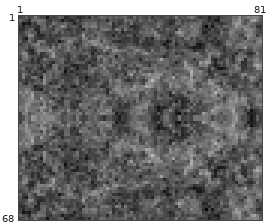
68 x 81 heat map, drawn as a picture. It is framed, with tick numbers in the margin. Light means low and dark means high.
No seam splits the table. It is mirror symmetric from top to bottom. The texture is blotchy. No regular stripes run through it. No overall slope runs across the table.
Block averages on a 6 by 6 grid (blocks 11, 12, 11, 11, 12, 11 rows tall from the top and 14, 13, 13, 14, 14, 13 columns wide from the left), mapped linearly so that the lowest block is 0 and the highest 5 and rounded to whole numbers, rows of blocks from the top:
434450
352113
032311
032311
352113
434450
